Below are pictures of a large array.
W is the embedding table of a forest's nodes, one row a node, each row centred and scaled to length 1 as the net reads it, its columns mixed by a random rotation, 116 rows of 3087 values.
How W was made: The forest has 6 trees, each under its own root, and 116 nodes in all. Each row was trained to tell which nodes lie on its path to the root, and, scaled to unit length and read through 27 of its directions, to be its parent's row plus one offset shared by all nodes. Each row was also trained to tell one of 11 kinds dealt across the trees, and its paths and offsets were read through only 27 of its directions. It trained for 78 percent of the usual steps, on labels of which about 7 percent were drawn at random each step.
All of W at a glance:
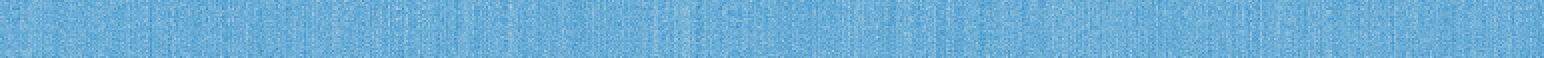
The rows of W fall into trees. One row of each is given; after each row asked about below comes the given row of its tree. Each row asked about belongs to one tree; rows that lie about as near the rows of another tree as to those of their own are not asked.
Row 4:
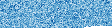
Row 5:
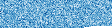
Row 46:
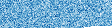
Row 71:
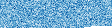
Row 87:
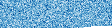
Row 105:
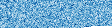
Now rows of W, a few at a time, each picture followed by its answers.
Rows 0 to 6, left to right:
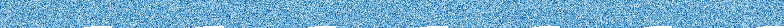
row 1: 5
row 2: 71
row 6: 5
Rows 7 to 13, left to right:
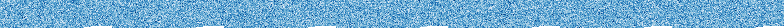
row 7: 4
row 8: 87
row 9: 5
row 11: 71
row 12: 71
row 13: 105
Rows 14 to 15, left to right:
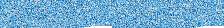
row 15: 71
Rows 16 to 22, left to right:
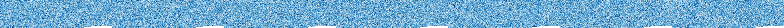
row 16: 5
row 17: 5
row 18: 71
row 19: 105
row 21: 46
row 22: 4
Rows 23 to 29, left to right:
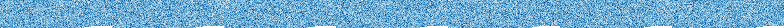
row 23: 87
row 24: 46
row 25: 105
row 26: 46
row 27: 71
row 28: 46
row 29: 87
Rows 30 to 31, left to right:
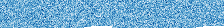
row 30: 105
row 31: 105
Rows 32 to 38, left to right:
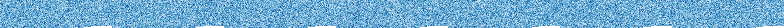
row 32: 5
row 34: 46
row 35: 5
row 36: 5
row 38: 105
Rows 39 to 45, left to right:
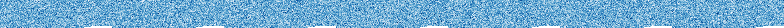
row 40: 5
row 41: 4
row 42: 87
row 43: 4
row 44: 71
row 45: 5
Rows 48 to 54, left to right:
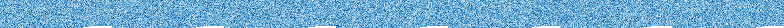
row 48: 71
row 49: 71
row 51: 87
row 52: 5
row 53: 105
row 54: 5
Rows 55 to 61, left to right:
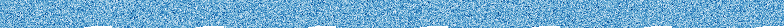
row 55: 46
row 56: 71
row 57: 105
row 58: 4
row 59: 5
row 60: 46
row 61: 87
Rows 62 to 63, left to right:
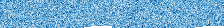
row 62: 105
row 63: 87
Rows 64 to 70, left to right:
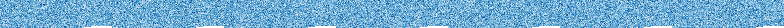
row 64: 71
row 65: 4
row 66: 105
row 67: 71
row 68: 71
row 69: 5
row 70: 105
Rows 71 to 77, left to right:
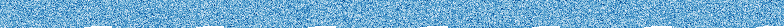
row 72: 71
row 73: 4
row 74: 105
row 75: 5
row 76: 71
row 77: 105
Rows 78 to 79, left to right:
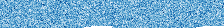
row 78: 71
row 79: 105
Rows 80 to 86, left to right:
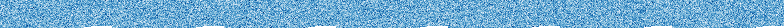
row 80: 71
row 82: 105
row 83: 105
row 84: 87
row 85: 4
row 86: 4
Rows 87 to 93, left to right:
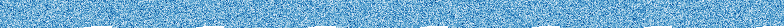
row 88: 105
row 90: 46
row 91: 71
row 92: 4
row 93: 87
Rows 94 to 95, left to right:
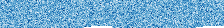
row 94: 105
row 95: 46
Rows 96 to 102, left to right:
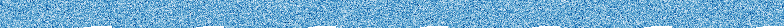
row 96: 87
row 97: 87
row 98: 5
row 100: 105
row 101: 46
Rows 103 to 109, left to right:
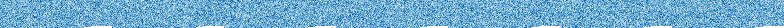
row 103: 71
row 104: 5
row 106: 5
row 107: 71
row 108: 71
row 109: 71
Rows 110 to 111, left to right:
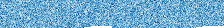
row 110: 105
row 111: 87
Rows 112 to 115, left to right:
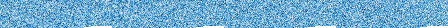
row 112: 71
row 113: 105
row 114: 105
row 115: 105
